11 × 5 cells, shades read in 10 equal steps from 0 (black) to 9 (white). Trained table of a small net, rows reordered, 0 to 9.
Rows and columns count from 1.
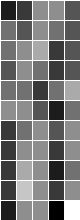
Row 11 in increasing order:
0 1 5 5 9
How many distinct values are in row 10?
3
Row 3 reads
4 5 6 2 3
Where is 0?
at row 11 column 4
